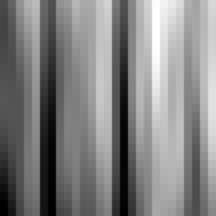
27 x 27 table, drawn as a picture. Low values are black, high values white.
Ninth with the highest average: top right. Slope: up to the top right. Grain: streaks running down. Ninth with the lowest average: bottom left.
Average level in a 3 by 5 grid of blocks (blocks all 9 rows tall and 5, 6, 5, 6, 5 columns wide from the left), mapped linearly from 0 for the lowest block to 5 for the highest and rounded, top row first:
22354 | 11244 | 00132
